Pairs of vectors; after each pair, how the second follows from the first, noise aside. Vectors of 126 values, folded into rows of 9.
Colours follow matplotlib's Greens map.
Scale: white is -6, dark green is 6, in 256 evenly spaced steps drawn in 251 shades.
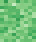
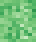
shuffled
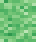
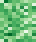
scaled up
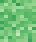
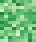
scaled up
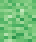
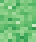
shuffled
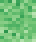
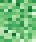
scaled up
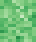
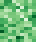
scaled up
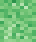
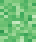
shuffled
